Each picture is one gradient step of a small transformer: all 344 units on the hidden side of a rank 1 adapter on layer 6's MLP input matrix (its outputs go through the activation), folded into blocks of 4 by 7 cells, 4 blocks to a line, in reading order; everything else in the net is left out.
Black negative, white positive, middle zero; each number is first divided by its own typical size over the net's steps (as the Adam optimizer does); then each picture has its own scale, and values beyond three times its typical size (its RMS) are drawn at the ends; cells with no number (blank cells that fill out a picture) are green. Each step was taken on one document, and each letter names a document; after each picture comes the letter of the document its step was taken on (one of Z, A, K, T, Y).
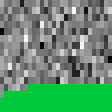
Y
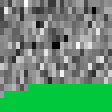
Y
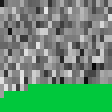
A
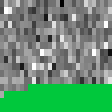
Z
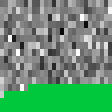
A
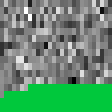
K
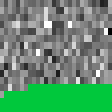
K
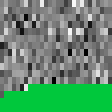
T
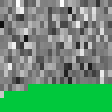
Y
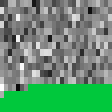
A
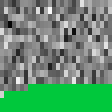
Y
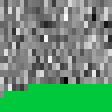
Y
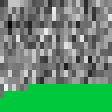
A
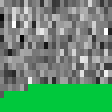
K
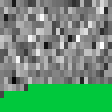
T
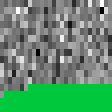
K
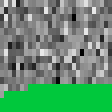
Z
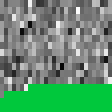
T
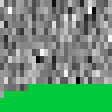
Z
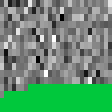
Y
